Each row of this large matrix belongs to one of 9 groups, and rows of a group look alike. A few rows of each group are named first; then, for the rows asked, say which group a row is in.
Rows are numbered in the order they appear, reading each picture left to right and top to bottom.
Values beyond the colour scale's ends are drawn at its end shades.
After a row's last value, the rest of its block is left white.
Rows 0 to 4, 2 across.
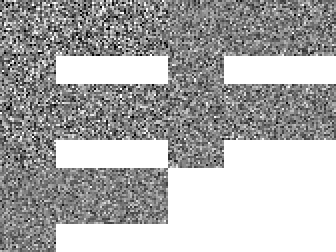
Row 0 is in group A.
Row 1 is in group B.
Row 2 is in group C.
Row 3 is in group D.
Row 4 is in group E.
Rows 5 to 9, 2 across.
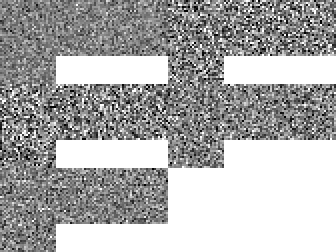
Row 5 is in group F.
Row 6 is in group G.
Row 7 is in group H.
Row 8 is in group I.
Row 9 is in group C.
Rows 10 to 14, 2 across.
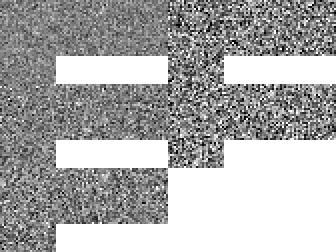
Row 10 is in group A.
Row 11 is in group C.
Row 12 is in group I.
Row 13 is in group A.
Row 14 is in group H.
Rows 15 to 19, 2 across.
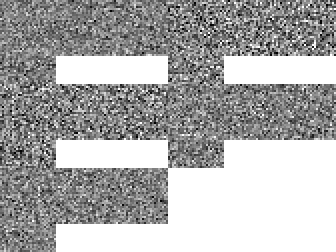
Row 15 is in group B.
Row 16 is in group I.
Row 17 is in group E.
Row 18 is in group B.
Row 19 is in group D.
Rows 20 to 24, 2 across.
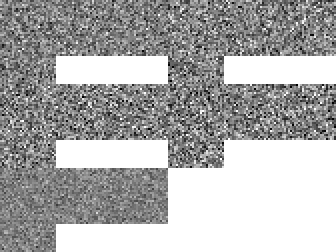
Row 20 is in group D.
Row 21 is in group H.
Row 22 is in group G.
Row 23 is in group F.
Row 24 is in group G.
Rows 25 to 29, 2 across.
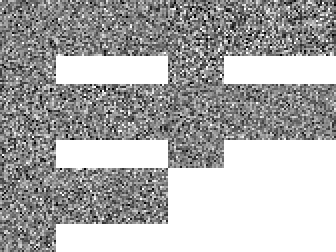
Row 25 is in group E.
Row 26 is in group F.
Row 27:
A
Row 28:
D
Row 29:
G
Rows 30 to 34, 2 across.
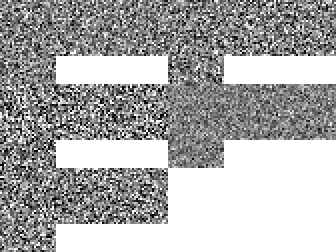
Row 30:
D
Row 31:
E
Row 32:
C
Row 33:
B
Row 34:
G
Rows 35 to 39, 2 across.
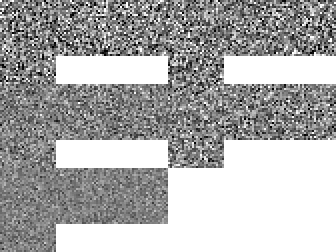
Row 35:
E
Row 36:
B
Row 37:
G
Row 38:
A
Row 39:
H
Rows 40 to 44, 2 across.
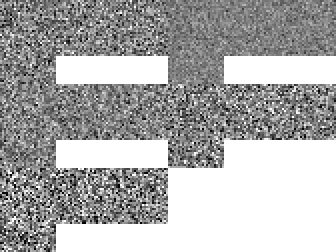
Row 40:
C
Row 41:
F
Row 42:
H
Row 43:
E
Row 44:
H
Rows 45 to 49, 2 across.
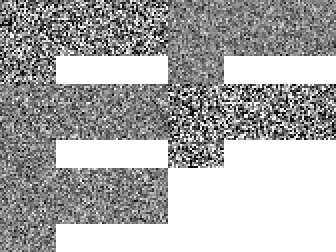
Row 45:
C
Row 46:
A
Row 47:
D
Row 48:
D
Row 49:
G
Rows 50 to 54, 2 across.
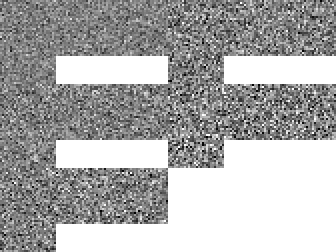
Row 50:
I
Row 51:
C
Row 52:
G
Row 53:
A
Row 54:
E
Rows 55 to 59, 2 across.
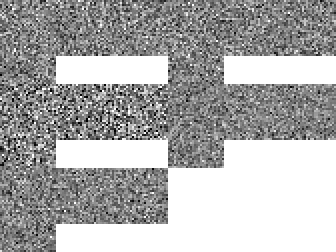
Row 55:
H
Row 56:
C
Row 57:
A
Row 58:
E
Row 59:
C
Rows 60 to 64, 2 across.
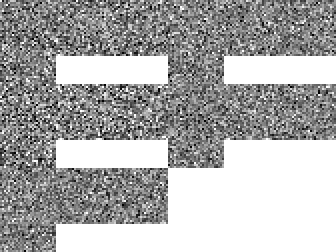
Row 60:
E
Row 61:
H
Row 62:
E
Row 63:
E
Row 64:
B
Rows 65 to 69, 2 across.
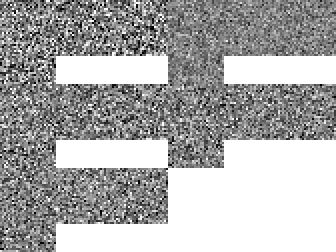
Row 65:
B
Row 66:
C
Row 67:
B
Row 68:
C
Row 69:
E
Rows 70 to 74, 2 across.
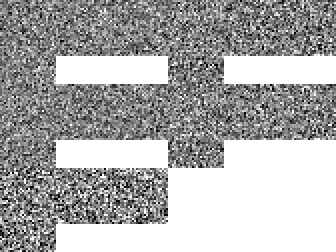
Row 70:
F
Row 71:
B
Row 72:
B
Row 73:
B
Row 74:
A
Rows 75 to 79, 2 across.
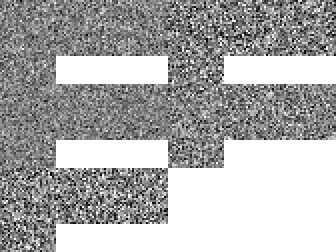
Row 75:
A
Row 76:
F
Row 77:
E
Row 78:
A
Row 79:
A
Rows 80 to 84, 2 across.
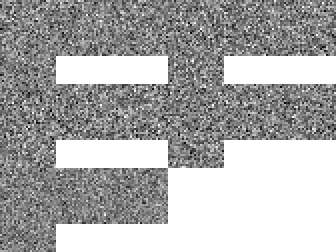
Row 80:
H
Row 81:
F
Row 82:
F
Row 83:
I
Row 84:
H
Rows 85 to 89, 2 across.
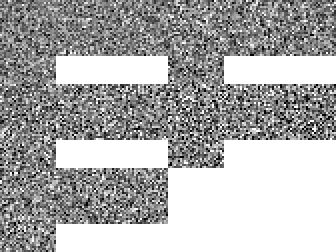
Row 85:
D
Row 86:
H
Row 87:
E
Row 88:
I
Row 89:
A
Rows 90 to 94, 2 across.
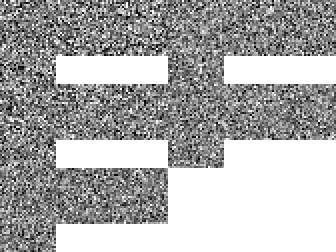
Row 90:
E
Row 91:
A
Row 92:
C
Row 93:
E
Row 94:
B
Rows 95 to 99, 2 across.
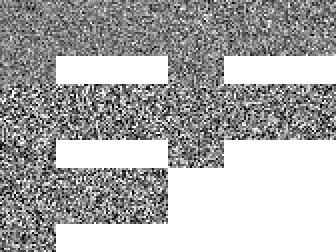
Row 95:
G
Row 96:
H
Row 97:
H
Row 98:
I
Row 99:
C
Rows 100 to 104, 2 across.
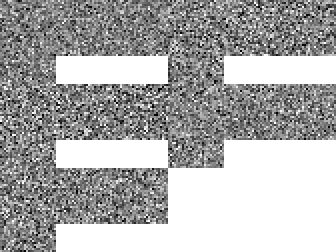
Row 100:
D
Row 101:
E
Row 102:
I
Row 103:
A
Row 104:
C
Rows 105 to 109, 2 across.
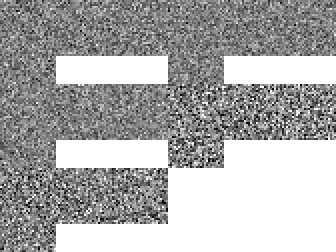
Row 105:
G
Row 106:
I
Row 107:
H
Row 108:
A
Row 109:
F
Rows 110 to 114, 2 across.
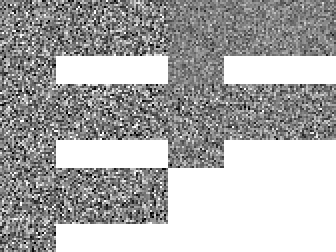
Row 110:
B
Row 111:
F
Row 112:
G
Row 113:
C
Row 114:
B
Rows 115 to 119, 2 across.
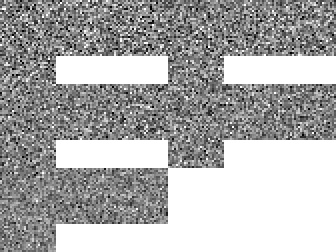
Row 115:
G
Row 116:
F
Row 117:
I
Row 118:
C
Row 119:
A
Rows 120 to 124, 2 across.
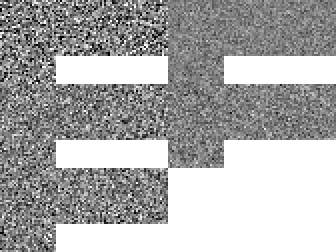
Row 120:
I
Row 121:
C
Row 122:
B
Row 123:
G
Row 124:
E
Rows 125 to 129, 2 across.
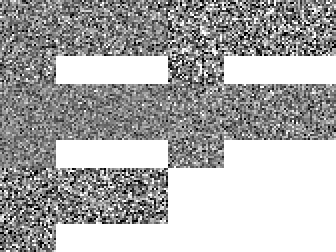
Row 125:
E
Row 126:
A
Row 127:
G
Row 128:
A
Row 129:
E
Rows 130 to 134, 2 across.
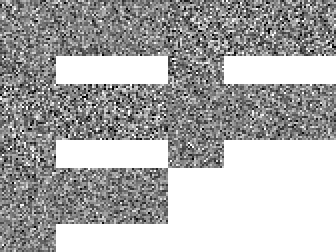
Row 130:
H
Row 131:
D
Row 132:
A
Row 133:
G
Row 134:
G
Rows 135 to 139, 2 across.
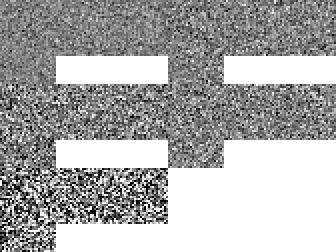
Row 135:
E
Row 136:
F
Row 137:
C
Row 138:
G
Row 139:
D
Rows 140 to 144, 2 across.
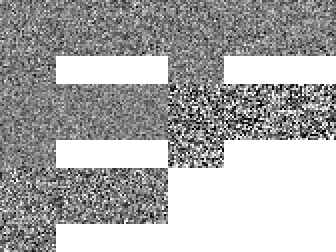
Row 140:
B
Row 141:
F
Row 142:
D
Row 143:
F
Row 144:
B
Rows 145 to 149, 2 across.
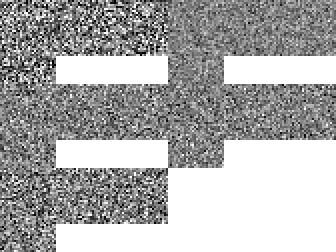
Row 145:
B
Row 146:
A
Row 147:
G
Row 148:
F
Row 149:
I
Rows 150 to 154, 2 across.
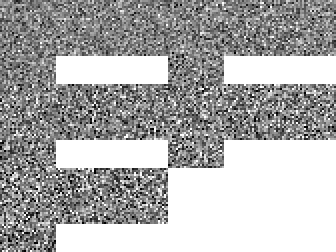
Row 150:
D
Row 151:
A
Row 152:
B
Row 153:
A
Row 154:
H
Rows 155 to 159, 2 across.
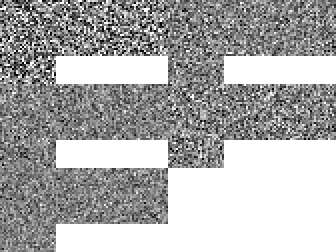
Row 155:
G
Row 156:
D
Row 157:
H
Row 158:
A
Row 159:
F
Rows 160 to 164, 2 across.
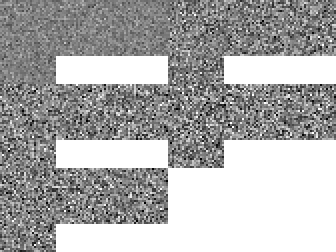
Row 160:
C
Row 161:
B
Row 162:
A
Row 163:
C
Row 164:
C
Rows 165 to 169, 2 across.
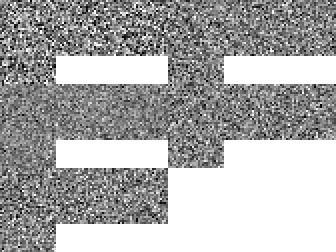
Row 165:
B
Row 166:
D
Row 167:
E
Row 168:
G
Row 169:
F
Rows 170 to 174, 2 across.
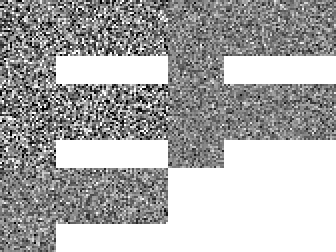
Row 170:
D
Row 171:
G
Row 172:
I
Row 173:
I
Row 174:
A
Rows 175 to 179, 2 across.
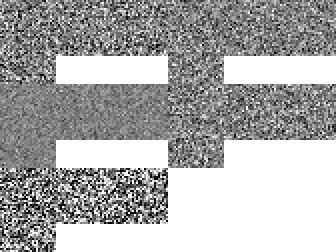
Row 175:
E
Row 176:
G
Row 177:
H
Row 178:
A
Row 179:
E
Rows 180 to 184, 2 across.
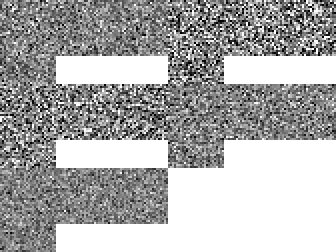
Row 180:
H
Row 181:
C
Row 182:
I
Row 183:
D
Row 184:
C
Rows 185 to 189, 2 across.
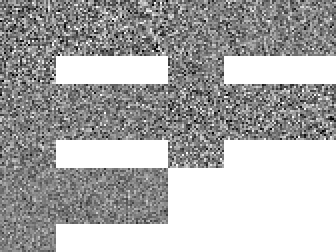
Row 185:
F
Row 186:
H
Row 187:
I
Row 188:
F
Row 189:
A
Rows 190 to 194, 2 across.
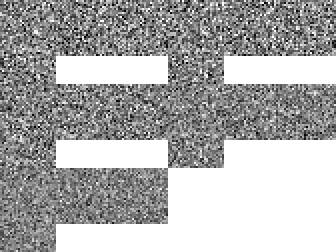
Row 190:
A
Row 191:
A
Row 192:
C
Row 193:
A
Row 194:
A
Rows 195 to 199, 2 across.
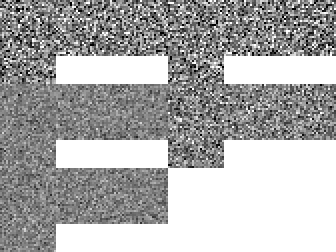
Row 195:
D
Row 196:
I
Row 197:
E
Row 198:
C
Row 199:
F
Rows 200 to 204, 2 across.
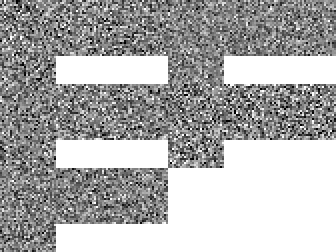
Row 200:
G
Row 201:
A
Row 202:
E
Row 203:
G
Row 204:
B
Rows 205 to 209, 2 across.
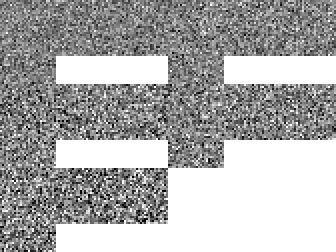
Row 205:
B
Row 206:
A
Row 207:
F
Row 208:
A
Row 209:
B
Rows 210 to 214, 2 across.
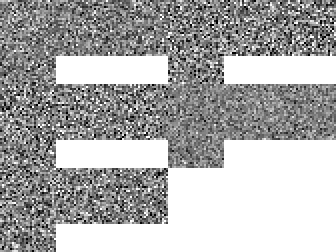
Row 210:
B
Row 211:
I
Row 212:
C
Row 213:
E
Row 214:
I
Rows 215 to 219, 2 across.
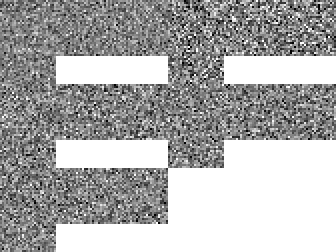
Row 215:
A
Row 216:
G
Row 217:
B
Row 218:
I
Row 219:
F
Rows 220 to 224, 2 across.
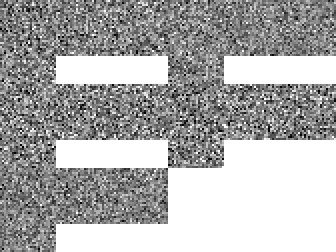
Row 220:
F
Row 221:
H
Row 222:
G
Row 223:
E
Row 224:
F
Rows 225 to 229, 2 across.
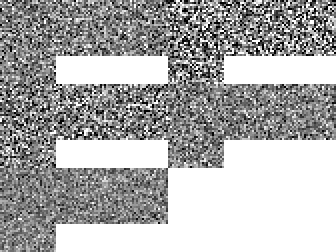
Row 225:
I
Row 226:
D
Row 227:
I
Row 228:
F
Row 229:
F
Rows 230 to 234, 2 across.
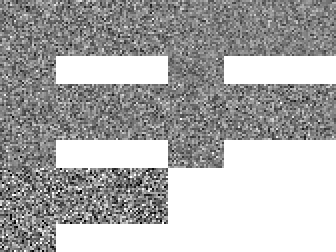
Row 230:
G
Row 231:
H
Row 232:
D
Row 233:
E
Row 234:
I
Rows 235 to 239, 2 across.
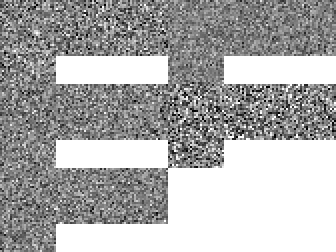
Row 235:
A
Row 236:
B
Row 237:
F
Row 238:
D
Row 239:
E
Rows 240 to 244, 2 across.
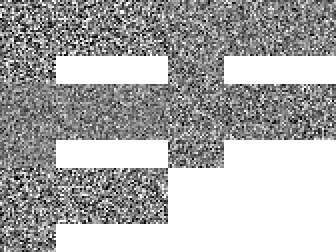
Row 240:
D
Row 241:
H
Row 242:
D
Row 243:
B
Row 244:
D
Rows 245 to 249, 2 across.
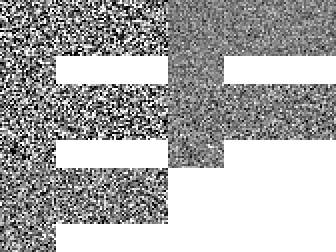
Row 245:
I
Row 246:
F
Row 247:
G
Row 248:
I
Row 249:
I
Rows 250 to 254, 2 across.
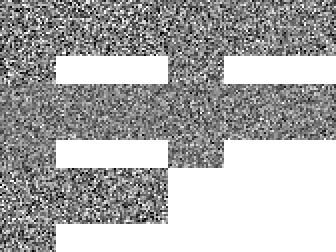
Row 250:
D
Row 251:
F
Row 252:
D
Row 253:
F
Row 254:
B
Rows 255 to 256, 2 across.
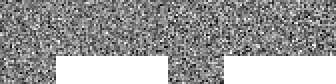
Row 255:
D
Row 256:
I
